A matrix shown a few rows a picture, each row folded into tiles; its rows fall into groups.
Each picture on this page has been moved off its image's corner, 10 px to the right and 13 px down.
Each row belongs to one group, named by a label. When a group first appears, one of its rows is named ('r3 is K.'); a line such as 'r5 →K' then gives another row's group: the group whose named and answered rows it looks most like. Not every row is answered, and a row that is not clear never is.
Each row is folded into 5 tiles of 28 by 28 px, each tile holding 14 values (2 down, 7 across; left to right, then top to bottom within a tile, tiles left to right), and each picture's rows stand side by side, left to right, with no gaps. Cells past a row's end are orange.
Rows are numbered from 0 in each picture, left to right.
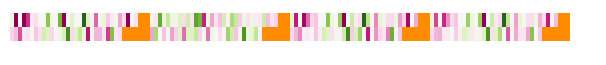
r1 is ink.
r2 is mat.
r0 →mat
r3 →mat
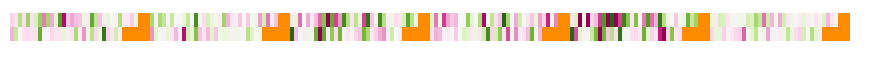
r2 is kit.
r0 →ink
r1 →ink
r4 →kit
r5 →ink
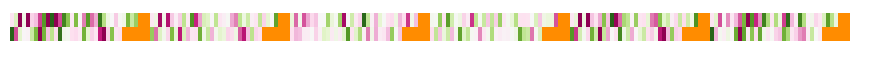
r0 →kit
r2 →mat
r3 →ink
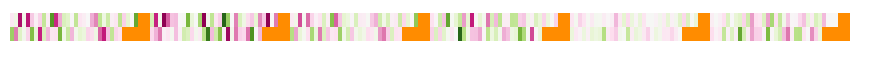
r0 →kit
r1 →mat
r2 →kit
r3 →ink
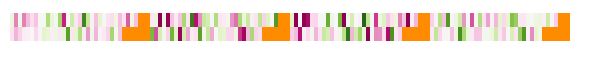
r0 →mat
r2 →mat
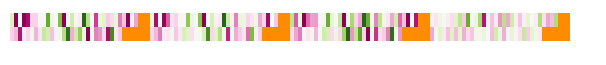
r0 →mat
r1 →mat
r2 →mat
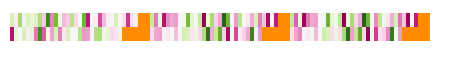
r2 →mat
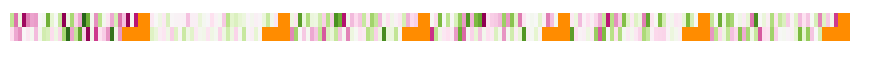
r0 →mat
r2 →ink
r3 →ink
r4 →kit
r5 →ink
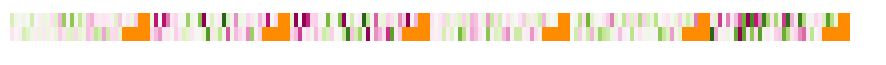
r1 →mat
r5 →kit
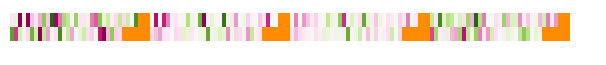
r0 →kit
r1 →mat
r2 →mat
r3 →ink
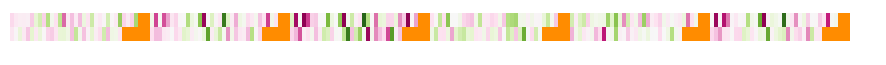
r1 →mat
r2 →mat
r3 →ink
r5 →mat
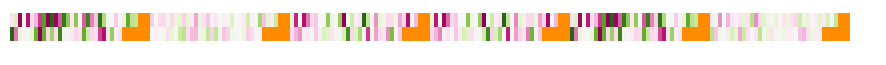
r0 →kit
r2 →mat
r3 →mat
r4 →kit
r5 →kit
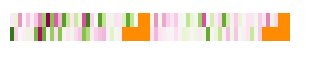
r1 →mat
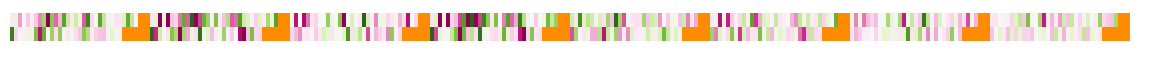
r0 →kit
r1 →kit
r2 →mat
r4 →ink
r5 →kit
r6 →mat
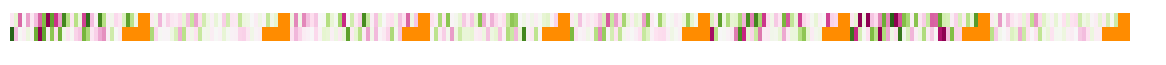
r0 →kit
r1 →kit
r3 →ink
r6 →kit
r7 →kit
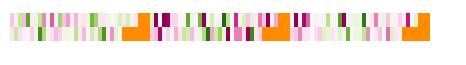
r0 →ink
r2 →mat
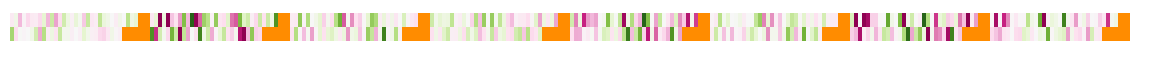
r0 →kit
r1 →kit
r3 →ink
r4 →mat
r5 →ink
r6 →mat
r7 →mat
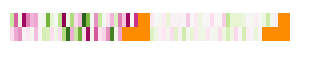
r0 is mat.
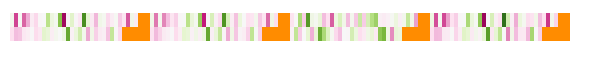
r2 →ink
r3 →mat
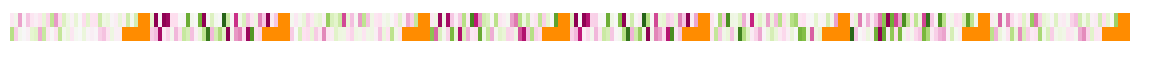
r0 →kit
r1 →mat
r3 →kit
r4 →mat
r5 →ink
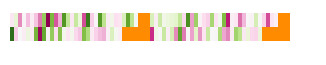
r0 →kit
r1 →ink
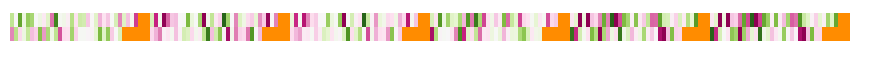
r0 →ink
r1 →mat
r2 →mat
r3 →ink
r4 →kit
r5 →kit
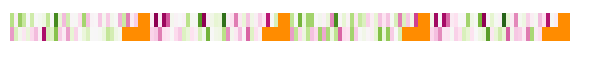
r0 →ink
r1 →mat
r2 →ink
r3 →mat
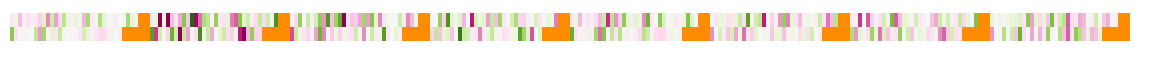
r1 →kit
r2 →ink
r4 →kit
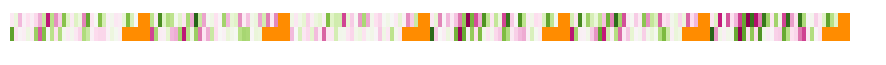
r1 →ink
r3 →kit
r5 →kit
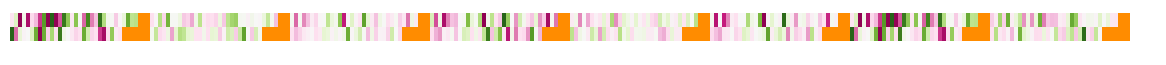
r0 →kit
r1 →ink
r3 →mat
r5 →mat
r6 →kit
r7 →ink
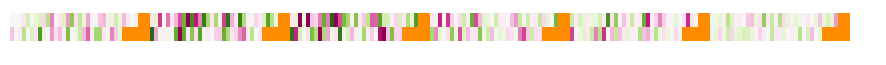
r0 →ink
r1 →kit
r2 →kit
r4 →ink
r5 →ink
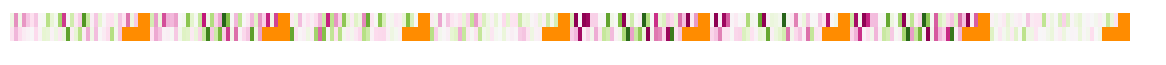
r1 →mat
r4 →mat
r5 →mat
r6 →mat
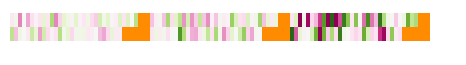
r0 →kit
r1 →ink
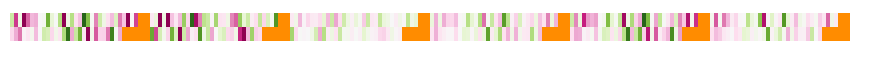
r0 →mat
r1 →kit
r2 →kit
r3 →mat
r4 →mat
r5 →mat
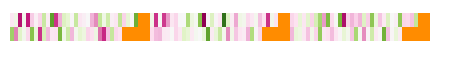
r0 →kit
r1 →mat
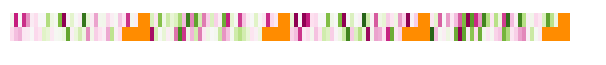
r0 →mat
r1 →ink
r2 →mat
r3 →kit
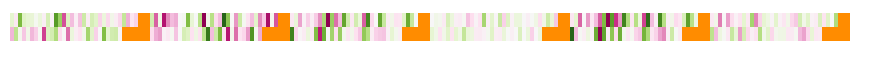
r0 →ink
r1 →mat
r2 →kit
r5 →kit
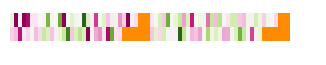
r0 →mat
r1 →ink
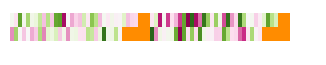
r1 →kit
